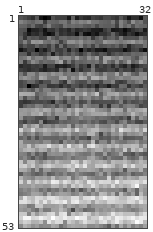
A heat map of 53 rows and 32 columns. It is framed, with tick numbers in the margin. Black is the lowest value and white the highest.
Histogram: bell-shaped. Slope: up to the bottom. Stripes: horizontal, repeating 12 times. Average level on the scale: 50%.
